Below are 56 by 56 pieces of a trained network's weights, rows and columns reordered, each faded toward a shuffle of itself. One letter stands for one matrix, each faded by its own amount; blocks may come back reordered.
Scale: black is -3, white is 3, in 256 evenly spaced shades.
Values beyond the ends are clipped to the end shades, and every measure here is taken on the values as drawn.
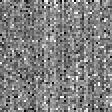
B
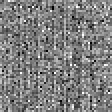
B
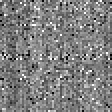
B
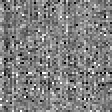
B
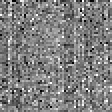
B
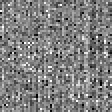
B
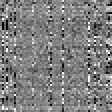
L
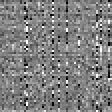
L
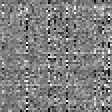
L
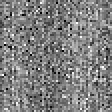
B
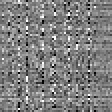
L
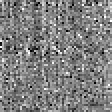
B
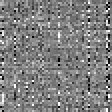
L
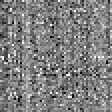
B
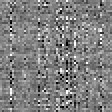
L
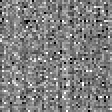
B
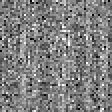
B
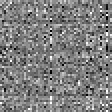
L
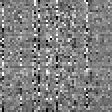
L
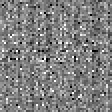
B
